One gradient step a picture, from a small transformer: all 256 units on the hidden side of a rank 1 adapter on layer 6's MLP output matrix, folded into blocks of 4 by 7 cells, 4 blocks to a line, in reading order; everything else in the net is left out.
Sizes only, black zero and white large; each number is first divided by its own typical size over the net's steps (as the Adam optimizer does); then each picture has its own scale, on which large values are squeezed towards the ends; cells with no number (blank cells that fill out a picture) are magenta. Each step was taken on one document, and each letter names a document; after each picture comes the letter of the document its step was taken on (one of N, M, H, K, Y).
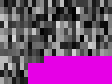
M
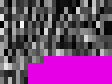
M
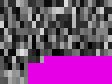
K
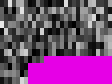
K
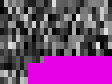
K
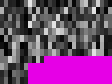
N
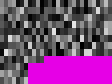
K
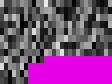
M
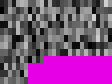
K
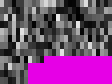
M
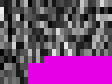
N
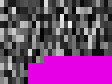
M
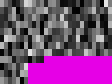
N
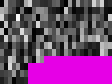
N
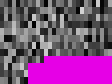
N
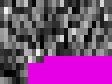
N
